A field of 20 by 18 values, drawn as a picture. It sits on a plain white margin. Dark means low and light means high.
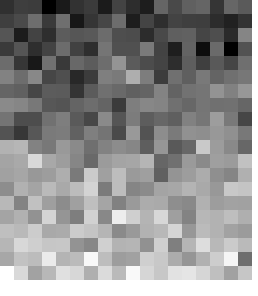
The top left is the ninth with the lowest average. The grain is fine, like static. No regular stripes run through it. There is an overall slope up to the bottom.
